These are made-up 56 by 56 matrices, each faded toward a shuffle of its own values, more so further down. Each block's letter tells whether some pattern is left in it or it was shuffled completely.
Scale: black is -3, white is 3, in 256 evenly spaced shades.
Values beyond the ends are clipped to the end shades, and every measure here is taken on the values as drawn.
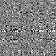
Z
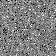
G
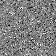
G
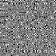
Z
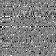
Z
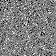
G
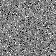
G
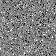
G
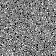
G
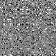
Z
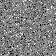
G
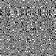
Z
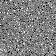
G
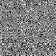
Z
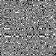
Z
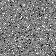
G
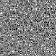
Z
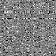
Z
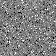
G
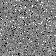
G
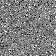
G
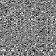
Z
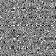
Z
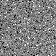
G
